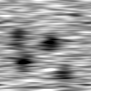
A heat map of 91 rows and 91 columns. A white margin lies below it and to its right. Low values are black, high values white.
There are four dips. The halves do not mirror each other. The top middle is the ninth with the highest average. No overall slope runs across the table.
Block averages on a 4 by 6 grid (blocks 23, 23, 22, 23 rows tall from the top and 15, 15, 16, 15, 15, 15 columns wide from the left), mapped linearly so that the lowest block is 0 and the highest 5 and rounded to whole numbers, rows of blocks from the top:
445544
313244
303344
545424
